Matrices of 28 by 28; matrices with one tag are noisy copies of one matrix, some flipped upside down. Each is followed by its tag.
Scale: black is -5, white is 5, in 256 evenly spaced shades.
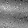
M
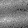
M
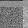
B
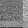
B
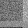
B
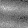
M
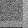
B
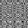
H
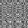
H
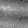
M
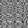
H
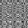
H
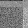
B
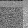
B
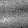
M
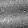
M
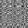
H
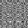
H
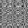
H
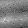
M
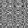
H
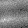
M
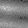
M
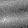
M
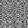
H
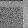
B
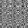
H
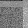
B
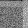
B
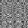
H
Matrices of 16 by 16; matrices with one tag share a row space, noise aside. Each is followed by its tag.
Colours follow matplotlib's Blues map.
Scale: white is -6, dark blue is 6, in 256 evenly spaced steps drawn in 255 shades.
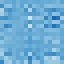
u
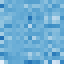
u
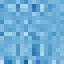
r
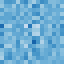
r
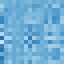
u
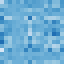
u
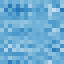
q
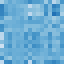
u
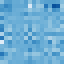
u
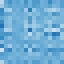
u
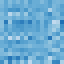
q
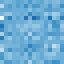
u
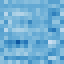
q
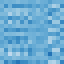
q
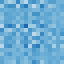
r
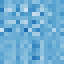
r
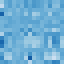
u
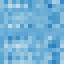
q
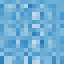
r
